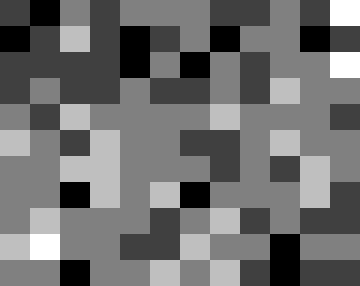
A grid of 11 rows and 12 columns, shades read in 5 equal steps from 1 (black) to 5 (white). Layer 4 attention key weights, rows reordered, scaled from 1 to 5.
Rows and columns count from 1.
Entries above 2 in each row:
6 4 5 6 10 9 10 9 8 9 7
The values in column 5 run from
1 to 3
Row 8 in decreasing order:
4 4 4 3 3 3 3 3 3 2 1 1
